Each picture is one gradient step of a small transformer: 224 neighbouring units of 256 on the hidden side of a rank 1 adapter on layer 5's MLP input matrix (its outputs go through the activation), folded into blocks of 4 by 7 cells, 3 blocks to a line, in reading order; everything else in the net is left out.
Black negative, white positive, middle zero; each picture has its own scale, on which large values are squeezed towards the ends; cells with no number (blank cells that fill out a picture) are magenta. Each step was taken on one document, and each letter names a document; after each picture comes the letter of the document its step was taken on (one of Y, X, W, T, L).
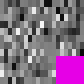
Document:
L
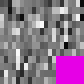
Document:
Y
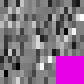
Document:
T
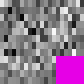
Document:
Y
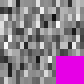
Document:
Y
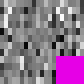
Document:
L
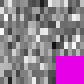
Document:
L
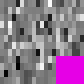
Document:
T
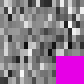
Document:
L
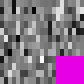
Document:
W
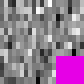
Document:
W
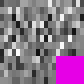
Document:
T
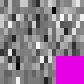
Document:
T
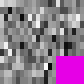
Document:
Y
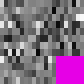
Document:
T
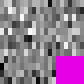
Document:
W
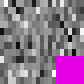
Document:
W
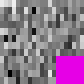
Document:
W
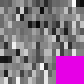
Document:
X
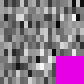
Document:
X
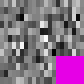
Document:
X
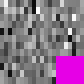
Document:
W
